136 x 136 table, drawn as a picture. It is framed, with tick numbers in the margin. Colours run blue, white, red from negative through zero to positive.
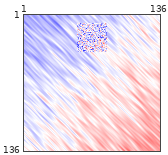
Odd rows or columns: none. Slope: up to the bottom right. Odd patch: rougher, in the top middle. Grain: diagonal, down to the right.
